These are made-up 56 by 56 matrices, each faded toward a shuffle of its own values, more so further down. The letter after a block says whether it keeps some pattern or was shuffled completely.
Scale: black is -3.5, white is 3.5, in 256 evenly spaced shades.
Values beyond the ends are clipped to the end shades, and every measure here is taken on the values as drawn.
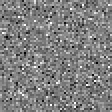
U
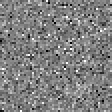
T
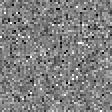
U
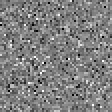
T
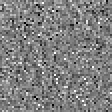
T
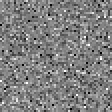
T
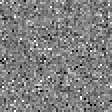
U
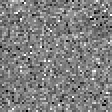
T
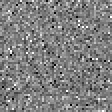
U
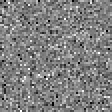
U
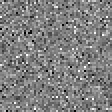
T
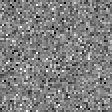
U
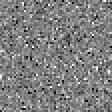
U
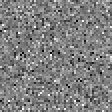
U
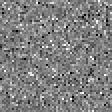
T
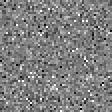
T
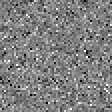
U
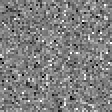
U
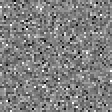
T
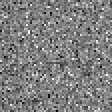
T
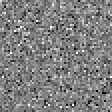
U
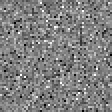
U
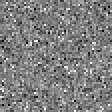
U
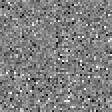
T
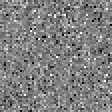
U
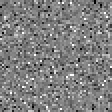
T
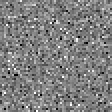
U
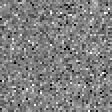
U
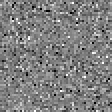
T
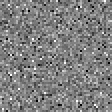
T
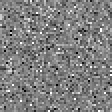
U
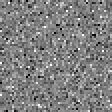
U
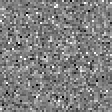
U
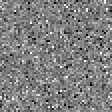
U
